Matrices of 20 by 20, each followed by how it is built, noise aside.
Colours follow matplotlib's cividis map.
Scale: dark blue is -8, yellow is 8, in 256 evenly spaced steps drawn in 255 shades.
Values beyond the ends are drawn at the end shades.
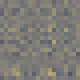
low rank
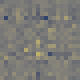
low rank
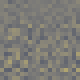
low rank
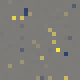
sparse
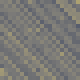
Toeplitz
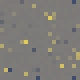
sparse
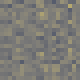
low rank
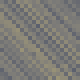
Toeplitz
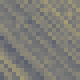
Toeplitz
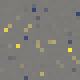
sparse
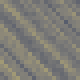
Toeplitz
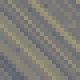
Toeplitz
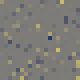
sparse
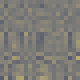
low rank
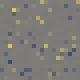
sparse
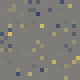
sparse
